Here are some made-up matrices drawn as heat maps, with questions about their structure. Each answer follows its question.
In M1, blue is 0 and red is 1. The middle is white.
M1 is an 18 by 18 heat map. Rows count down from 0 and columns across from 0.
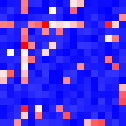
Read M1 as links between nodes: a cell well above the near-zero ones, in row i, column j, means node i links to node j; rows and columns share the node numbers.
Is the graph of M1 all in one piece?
no
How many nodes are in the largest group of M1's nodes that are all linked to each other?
3
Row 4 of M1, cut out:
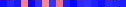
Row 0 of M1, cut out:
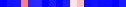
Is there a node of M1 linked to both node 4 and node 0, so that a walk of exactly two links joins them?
yes
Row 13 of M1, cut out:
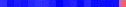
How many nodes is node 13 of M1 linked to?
1
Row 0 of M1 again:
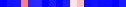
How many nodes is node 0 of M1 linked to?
3
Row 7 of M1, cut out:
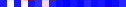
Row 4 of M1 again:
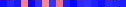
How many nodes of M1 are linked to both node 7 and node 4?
2
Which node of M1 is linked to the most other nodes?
node 3
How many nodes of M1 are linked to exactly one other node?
4
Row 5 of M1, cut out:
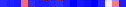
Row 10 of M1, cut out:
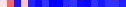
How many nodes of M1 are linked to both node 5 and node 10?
1
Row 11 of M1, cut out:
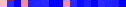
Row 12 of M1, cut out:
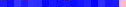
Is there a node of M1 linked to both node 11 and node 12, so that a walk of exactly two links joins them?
no
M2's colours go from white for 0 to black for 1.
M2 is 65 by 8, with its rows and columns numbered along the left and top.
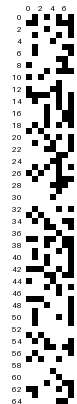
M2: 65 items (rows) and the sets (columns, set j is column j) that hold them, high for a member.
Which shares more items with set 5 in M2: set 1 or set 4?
set 1
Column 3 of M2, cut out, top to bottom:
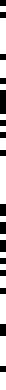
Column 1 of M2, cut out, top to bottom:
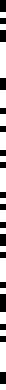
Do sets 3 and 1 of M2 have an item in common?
yes
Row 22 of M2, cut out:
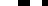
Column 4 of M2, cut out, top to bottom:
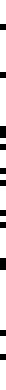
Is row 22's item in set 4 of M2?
yes
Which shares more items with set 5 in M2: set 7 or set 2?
set 7
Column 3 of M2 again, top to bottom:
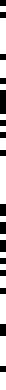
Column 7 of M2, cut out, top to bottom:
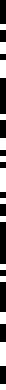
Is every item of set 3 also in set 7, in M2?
yes
